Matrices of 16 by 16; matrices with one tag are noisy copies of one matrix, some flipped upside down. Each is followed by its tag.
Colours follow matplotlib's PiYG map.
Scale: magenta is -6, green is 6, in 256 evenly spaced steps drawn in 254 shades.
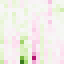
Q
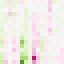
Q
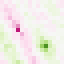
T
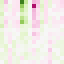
Q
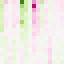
Q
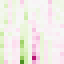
Q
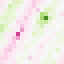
T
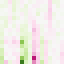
Q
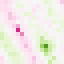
T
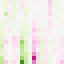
Q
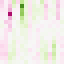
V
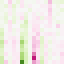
Q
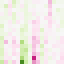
Q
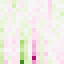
Q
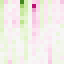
Q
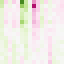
Q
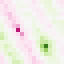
T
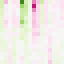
Q
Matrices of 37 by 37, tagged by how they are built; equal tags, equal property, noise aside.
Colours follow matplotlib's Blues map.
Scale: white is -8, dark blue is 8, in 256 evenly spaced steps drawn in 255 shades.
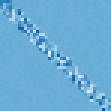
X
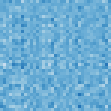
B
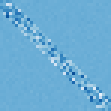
X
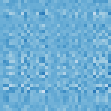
B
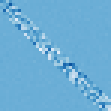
X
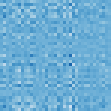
B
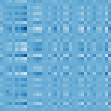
B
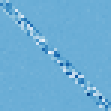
X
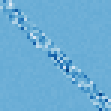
X
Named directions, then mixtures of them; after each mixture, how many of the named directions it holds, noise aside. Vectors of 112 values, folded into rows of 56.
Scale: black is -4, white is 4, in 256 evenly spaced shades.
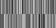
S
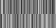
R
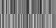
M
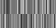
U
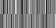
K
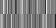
one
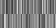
three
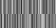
three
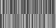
three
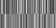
three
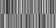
two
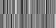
one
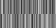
one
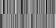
two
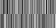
three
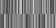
two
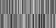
two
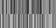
one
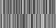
three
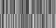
two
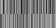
three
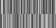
one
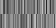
three
